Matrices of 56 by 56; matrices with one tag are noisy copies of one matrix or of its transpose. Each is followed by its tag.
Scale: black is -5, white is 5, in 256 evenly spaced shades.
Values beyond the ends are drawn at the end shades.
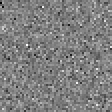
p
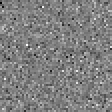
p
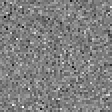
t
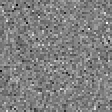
t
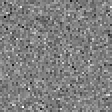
t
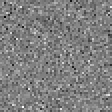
t
